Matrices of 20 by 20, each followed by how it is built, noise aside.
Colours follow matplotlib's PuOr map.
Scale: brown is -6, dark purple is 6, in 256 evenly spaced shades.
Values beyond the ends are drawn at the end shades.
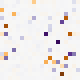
sparse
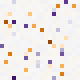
sparse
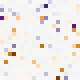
sparse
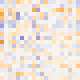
low rank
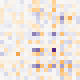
low rank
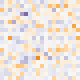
low rank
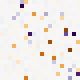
sparse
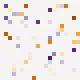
sparse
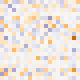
low rank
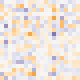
low rank
